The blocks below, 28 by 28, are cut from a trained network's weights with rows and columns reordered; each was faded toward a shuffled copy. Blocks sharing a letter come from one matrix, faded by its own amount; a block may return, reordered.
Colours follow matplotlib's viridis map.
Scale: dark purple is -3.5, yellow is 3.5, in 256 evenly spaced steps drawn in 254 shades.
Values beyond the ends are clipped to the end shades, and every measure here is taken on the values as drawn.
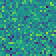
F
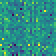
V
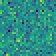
F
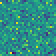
F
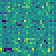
V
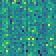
V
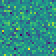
F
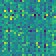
V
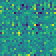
V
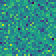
F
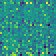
V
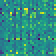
V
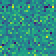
F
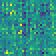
V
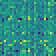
V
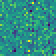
F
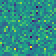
F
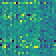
V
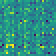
V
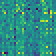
V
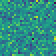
F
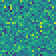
F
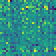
V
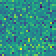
F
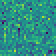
F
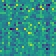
V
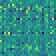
V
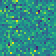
F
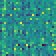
V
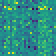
V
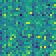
V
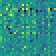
V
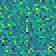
F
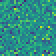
F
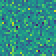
F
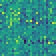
V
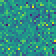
F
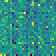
V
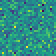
F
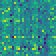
V
